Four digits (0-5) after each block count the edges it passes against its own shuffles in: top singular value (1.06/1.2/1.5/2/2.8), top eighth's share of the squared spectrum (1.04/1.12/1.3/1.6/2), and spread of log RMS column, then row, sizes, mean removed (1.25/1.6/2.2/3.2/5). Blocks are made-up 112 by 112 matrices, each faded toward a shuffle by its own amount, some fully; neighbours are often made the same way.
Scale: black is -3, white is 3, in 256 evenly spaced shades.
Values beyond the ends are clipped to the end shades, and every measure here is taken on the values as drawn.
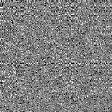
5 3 2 2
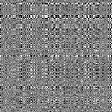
5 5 4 4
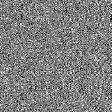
4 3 2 2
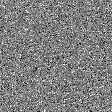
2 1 0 0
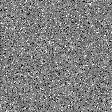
2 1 0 0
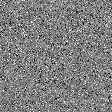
2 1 0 0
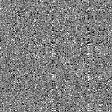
4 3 2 2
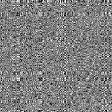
5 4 3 3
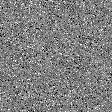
1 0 0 0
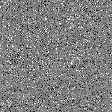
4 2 1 1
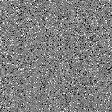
4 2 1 1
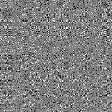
5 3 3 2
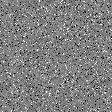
0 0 0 0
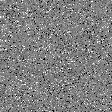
3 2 0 1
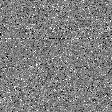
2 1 0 2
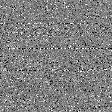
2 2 0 3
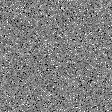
0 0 0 0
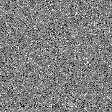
1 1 0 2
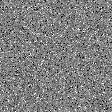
0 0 0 1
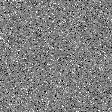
0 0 0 0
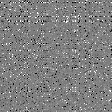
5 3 2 2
